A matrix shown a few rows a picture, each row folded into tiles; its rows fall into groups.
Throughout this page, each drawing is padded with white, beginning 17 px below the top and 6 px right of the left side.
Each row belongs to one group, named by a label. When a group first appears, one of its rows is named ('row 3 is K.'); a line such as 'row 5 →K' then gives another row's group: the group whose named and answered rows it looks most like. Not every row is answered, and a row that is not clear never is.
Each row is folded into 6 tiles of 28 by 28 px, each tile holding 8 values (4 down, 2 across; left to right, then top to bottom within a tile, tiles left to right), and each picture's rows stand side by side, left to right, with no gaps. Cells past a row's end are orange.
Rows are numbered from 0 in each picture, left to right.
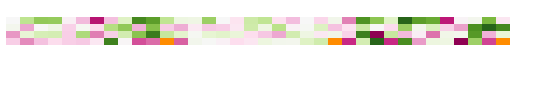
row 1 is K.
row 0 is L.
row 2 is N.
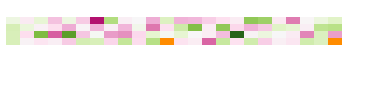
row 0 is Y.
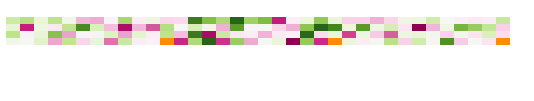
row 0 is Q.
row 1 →N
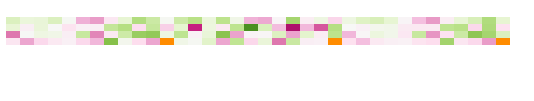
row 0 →L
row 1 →Q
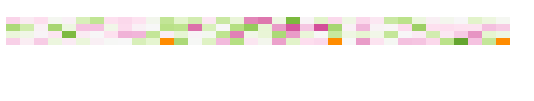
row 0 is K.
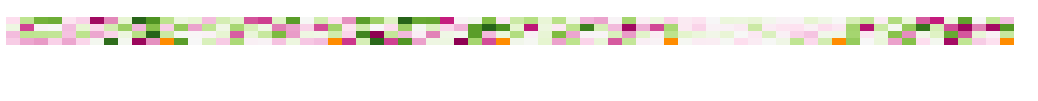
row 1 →Q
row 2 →N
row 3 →Q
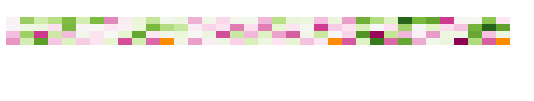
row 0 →N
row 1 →Y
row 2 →N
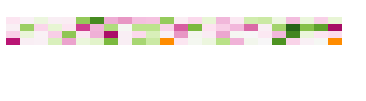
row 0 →K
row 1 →K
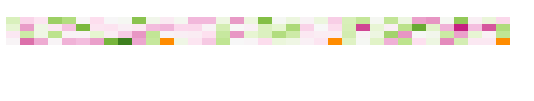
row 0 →L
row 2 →Q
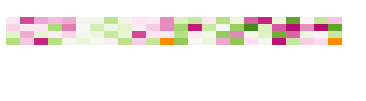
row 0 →Y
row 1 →Q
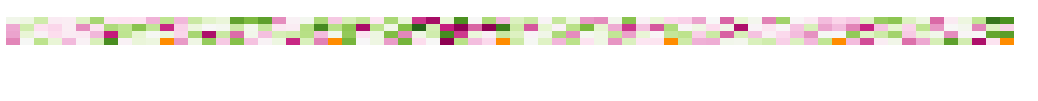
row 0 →K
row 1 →N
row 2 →Q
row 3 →Q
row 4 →Y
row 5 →L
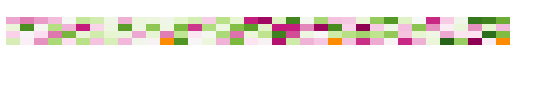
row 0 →K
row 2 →L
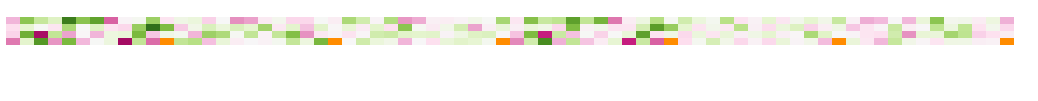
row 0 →N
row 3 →N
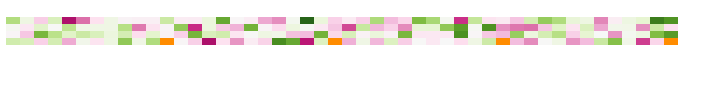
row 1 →L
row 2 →K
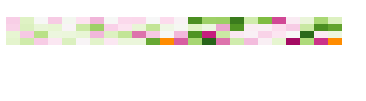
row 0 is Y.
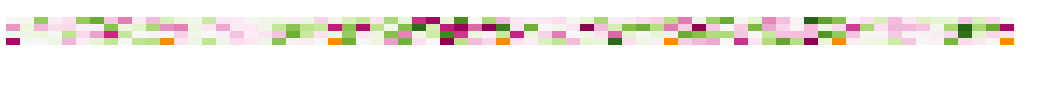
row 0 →K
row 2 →Q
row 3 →K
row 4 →L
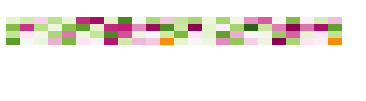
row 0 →Q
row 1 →Q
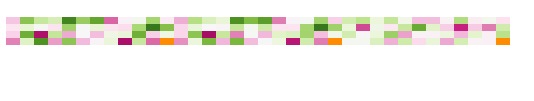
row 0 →N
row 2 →Q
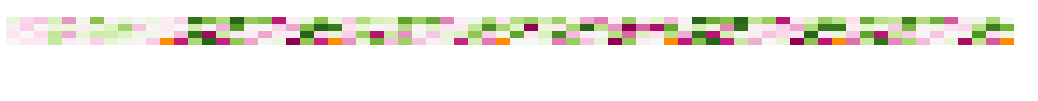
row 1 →N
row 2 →N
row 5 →N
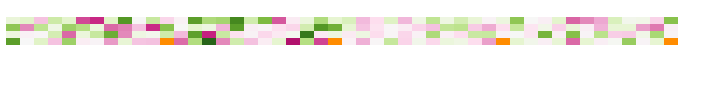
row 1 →N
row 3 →Y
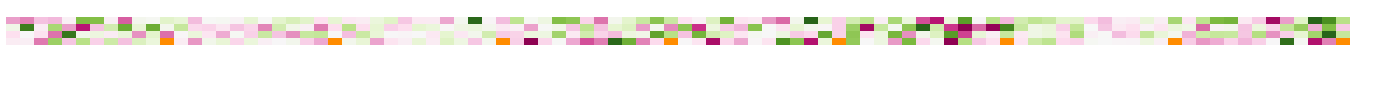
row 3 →L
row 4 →L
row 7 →L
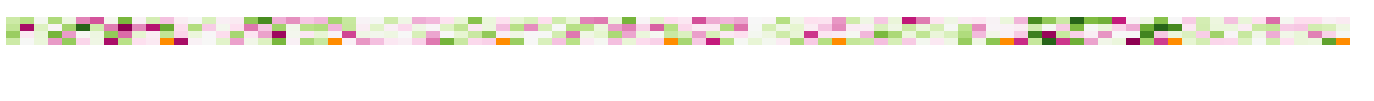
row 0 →Q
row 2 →L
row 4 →Y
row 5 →Y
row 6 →N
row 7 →Y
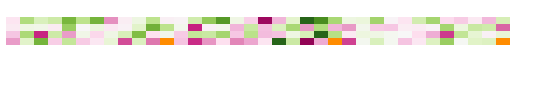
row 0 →N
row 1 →L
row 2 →K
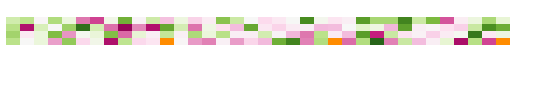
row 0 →Q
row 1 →L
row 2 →N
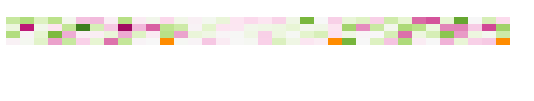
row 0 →Q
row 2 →Q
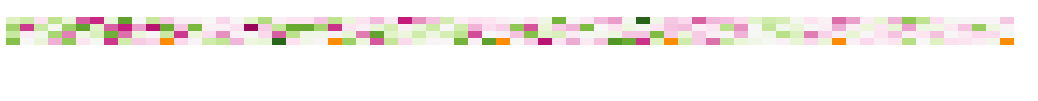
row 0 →Q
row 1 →K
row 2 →Y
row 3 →L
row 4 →Y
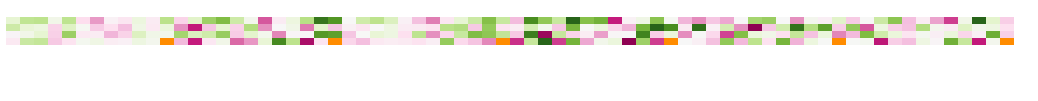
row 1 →L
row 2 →L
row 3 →N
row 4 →K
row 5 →L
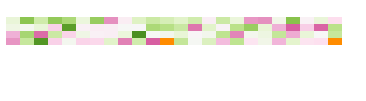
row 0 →N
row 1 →Q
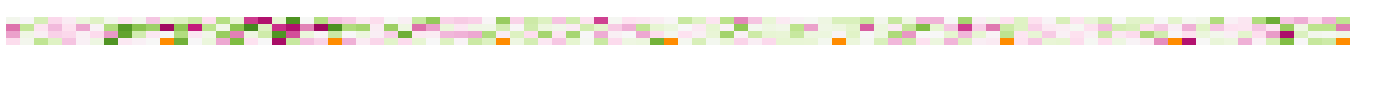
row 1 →Q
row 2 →K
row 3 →Y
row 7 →K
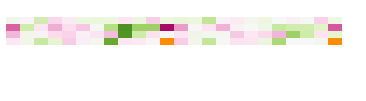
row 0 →K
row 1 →K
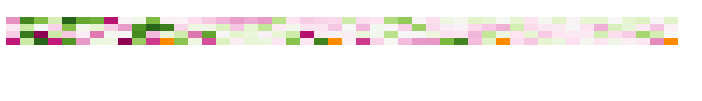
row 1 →Y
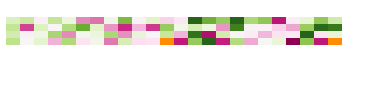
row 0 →Q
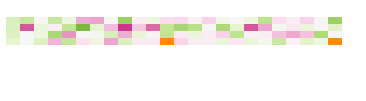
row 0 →Q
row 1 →K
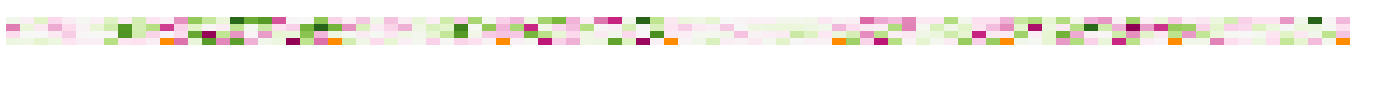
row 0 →K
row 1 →N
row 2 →K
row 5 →Y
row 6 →Q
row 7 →L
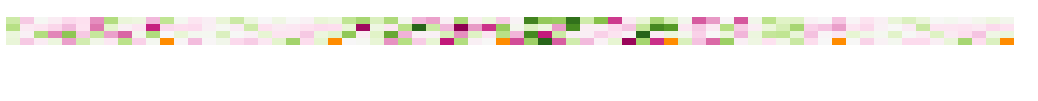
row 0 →Y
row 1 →L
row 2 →Q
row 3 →N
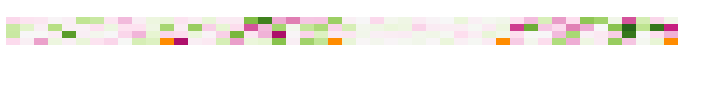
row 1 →K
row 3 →K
